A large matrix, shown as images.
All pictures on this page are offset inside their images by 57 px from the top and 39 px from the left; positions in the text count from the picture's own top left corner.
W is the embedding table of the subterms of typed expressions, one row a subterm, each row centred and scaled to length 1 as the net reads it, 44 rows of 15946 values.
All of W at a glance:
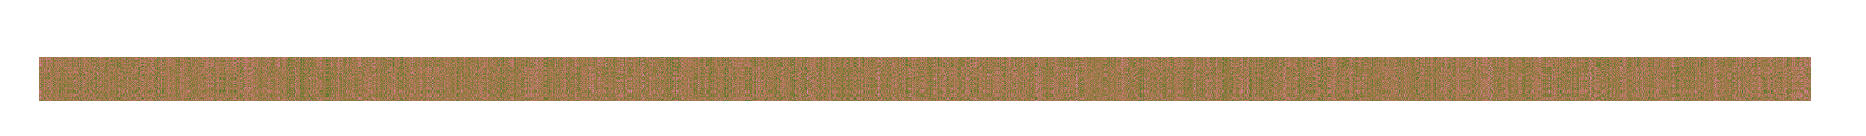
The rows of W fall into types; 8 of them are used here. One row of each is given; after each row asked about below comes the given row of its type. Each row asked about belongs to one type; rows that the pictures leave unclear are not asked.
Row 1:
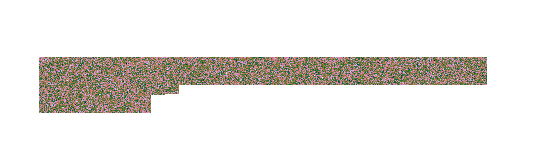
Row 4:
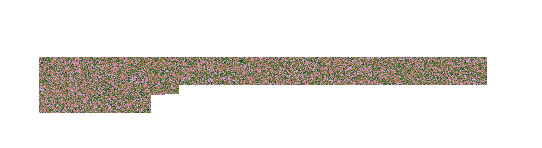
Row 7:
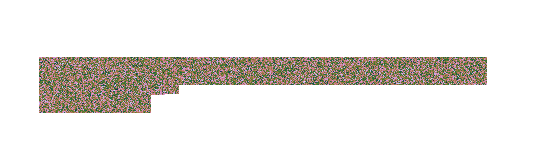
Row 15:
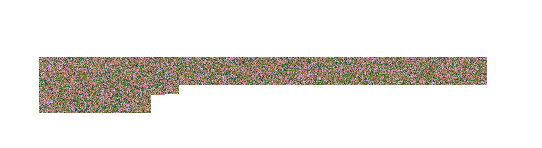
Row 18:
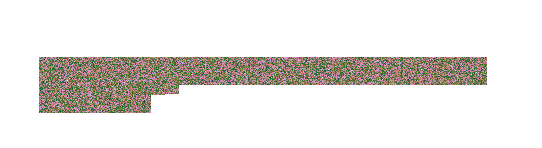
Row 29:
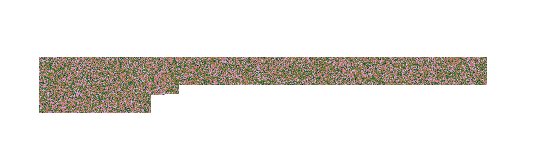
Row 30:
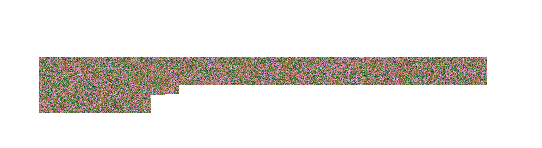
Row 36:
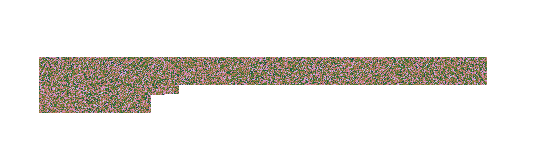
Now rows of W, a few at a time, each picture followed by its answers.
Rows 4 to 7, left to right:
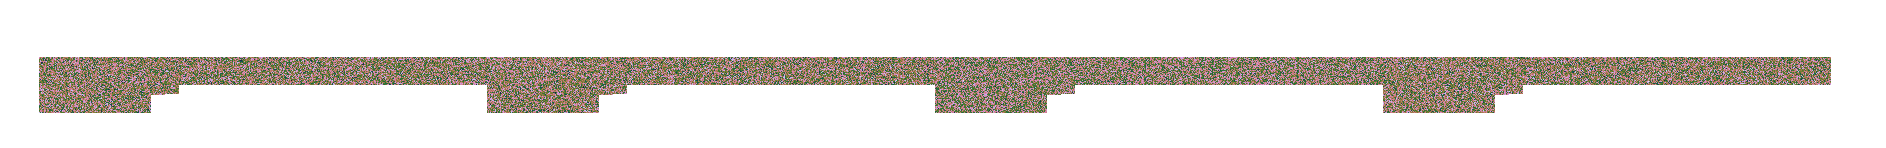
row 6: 18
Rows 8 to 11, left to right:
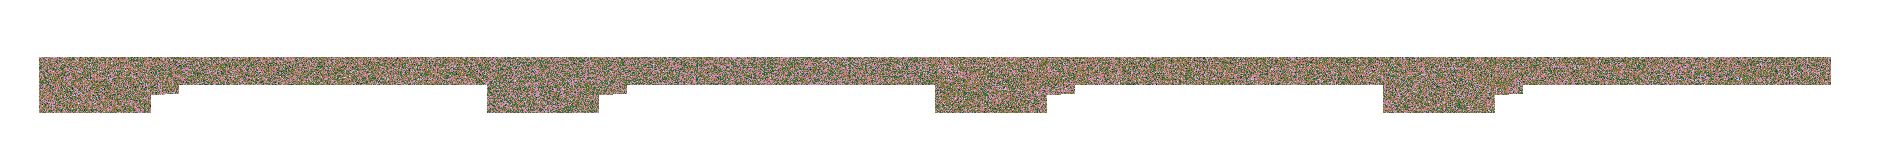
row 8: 7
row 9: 18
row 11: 30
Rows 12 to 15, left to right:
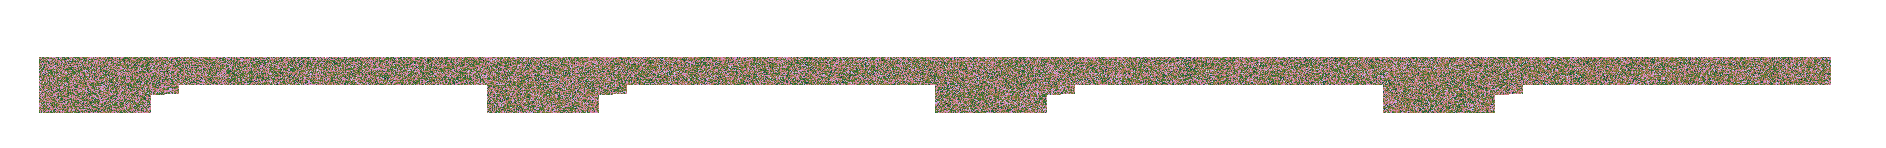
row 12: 36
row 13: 1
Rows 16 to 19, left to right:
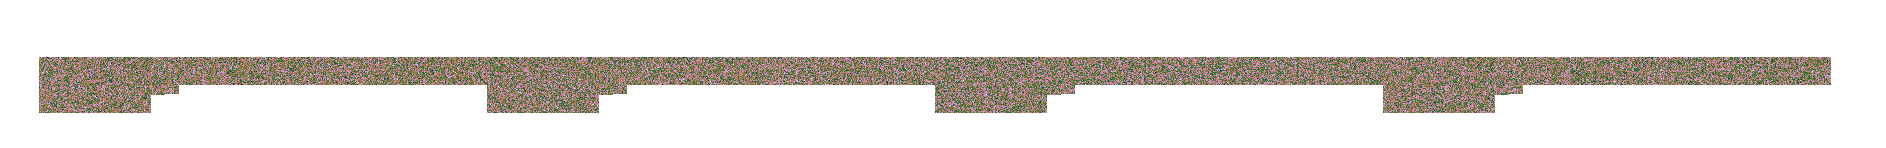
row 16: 36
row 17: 30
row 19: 36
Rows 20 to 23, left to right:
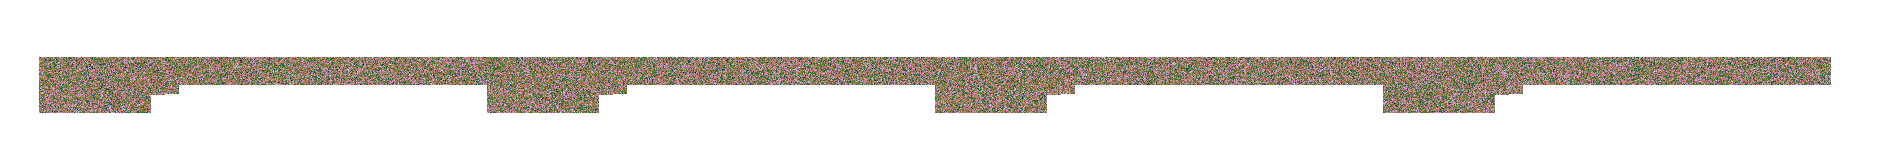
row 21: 30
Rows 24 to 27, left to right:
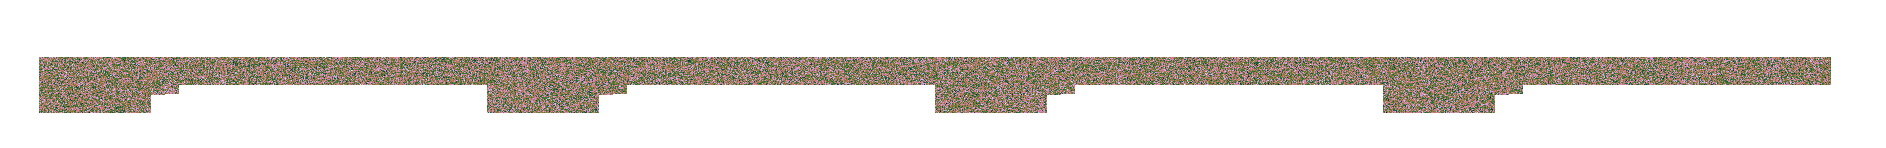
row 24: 18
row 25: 4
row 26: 1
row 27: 29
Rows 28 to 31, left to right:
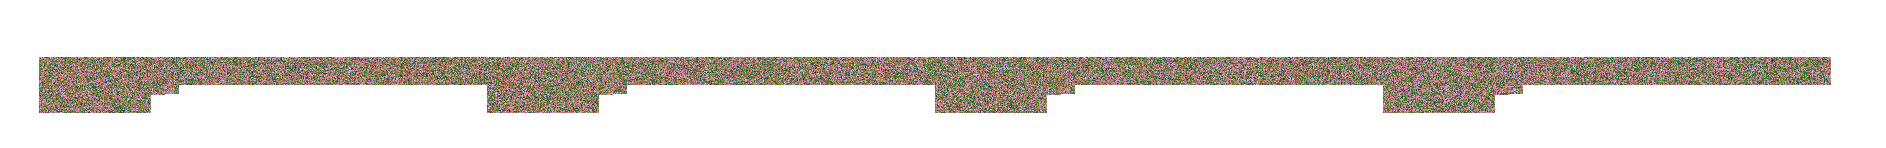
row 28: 18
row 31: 36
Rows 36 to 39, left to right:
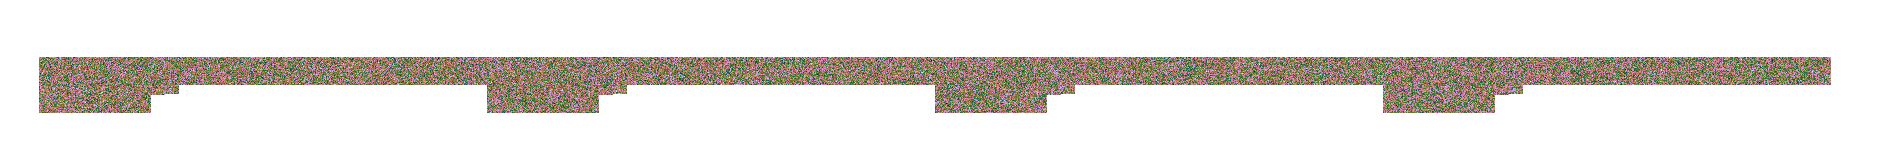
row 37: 15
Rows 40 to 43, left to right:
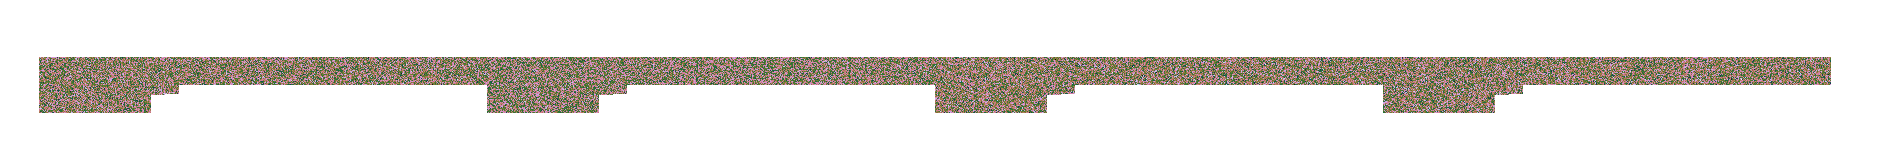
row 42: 4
